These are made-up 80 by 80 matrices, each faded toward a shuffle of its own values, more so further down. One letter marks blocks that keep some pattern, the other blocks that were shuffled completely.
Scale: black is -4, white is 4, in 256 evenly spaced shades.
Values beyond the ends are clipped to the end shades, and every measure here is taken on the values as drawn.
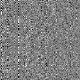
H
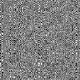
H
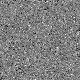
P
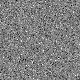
P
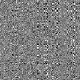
H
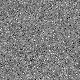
P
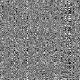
H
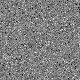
P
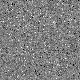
P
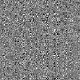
H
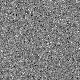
P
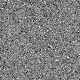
P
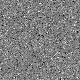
P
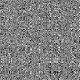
H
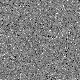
P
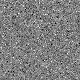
P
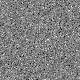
P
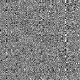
H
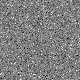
P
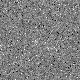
P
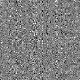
H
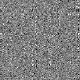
H
